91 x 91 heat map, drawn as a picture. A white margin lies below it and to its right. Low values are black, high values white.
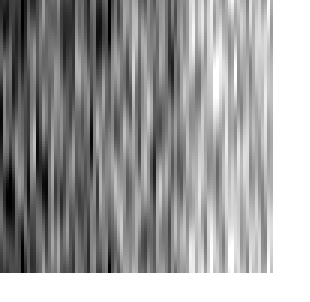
The grain runs up and down. Overall the values sit about 50% of the way up the scale. The field climbs toward the right.
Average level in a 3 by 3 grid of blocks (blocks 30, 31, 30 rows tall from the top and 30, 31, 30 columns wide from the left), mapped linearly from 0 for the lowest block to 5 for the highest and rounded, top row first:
015 / 124 / 025
